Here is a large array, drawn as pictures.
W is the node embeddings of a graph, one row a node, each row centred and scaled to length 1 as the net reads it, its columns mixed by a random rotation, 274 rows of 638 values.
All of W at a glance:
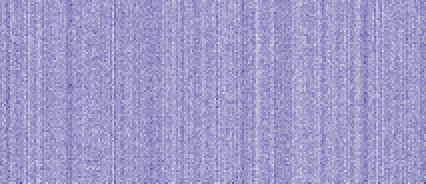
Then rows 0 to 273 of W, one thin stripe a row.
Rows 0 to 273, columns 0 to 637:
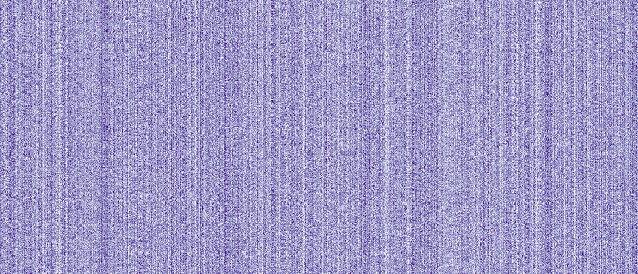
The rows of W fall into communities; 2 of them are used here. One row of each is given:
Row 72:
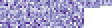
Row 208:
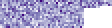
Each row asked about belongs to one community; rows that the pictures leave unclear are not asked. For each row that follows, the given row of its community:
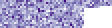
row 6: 208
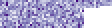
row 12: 72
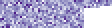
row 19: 208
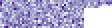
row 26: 72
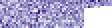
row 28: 208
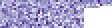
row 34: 72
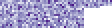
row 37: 72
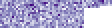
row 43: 208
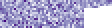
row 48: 72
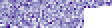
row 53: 208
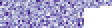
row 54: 72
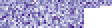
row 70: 208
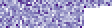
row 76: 208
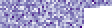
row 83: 208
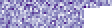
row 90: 208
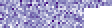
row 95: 208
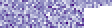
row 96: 72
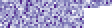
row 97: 208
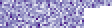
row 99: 72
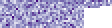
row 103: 208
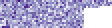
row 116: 208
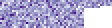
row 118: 72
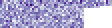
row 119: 208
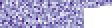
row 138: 72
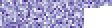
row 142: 72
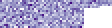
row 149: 208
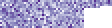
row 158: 72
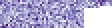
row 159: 72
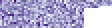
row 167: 72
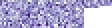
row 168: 72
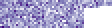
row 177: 208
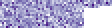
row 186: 72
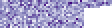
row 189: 208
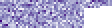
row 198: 208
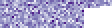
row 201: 208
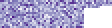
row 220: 208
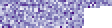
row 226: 208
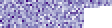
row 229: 208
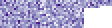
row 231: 72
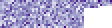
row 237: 72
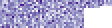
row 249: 208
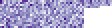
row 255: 72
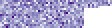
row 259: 208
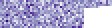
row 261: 208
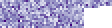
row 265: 72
